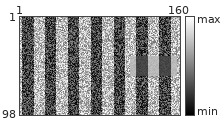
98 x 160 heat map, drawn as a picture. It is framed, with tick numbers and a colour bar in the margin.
Upright stripes repeat 7 times across the table. An odd patch, calmer than its surroundings, sits in the middle right. There is no overall slope. The middle right is the smoothest part.
